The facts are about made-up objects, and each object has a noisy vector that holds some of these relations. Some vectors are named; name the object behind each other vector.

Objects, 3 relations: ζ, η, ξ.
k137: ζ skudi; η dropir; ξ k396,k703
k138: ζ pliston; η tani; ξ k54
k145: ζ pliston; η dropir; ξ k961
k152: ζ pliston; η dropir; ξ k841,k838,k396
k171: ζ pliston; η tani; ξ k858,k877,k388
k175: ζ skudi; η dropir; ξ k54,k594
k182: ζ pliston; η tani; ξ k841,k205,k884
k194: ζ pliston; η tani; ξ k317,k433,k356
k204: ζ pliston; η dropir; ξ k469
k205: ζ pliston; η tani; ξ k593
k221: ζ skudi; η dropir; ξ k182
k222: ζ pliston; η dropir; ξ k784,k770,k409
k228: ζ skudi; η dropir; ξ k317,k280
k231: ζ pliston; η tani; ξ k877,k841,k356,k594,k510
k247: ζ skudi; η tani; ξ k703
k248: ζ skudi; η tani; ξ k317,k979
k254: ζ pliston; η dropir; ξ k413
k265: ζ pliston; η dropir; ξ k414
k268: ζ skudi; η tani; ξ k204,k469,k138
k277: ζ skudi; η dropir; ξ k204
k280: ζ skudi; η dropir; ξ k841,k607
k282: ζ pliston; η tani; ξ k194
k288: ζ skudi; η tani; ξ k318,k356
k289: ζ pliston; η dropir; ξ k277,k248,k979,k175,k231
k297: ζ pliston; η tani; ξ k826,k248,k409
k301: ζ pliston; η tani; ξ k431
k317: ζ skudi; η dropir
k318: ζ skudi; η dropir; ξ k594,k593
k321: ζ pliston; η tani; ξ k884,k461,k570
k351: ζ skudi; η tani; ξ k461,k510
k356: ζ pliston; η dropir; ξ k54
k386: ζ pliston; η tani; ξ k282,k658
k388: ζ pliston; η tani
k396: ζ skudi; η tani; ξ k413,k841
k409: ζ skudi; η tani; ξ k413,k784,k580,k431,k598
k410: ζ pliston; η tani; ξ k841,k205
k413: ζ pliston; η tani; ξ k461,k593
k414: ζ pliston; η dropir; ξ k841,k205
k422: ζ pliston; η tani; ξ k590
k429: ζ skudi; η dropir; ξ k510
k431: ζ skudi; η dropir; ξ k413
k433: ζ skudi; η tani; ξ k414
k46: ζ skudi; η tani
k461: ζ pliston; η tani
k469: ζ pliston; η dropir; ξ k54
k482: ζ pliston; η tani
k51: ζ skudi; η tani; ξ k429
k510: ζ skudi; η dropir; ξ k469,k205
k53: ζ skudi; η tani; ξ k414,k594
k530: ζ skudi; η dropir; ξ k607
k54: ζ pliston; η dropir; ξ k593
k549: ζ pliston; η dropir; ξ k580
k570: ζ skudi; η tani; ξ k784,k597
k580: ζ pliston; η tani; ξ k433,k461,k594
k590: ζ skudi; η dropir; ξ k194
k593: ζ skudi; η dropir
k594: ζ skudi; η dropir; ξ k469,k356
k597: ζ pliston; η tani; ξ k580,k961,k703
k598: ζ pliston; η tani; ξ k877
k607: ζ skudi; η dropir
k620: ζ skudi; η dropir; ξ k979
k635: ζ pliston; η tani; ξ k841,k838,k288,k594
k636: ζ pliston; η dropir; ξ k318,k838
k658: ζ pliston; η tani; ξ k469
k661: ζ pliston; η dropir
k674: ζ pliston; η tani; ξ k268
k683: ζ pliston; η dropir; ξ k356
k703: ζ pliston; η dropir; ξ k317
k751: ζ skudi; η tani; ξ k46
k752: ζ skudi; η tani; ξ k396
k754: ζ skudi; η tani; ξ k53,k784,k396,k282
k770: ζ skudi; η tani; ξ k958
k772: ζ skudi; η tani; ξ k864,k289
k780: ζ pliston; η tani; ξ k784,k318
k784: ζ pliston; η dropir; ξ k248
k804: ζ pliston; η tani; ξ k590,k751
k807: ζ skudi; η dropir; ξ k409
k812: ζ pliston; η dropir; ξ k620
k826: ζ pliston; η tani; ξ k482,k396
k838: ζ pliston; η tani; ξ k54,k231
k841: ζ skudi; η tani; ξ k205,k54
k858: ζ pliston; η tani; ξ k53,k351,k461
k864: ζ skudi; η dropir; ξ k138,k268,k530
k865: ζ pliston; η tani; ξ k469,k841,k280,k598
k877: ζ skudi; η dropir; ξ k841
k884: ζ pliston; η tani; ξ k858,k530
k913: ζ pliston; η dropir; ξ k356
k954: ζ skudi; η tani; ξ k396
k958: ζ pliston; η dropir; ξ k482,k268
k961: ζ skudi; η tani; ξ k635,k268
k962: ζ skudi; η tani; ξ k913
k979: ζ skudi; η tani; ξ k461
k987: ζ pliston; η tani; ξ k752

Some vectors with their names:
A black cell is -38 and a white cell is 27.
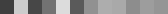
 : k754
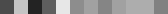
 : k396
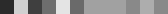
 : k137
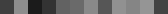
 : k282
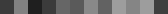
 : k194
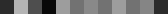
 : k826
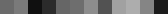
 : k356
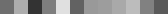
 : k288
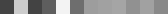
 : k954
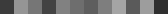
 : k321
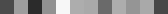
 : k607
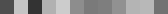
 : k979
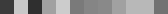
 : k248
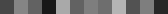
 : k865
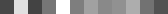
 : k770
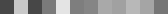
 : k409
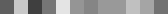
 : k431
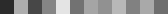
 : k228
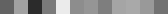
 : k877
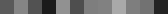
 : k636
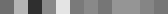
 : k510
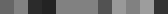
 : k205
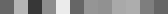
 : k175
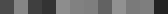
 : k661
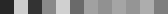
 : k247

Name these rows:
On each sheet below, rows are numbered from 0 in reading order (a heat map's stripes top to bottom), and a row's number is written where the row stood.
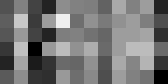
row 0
k598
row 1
k277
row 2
k413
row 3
k317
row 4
k703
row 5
k138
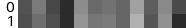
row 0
k265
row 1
k182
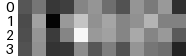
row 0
k388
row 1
k590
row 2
k280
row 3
k658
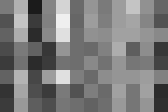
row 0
k594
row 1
k961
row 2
k53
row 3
k171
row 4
k422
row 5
k351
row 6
k597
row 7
k812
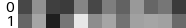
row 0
k386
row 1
k841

